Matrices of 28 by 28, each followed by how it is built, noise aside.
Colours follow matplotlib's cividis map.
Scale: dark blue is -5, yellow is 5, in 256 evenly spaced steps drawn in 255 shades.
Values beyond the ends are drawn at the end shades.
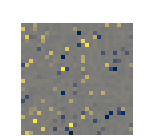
sparse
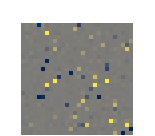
sparse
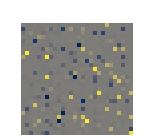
sparse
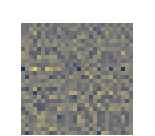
low rank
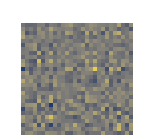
low rank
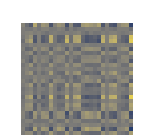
low rank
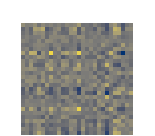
low rank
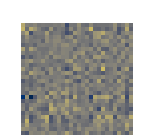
low rank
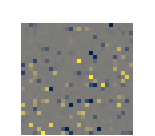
sparse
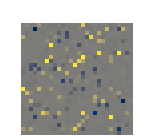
sparse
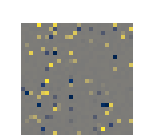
sparse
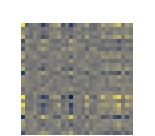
low rank
